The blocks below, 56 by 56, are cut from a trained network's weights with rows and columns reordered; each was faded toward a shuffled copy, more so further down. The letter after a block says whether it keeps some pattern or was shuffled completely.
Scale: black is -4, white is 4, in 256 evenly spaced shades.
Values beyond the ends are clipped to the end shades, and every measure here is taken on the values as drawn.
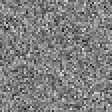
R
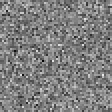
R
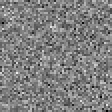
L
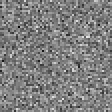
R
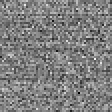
R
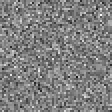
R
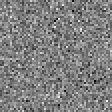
L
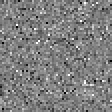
R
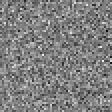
L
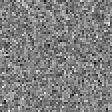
L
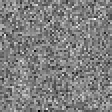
L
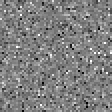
L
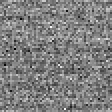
R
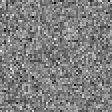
L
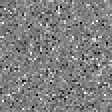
L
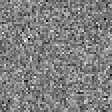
L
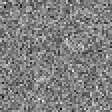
L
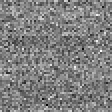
R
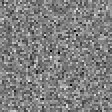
L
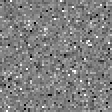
L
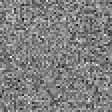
L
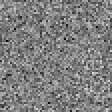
L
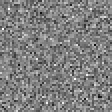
L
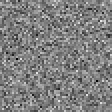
L
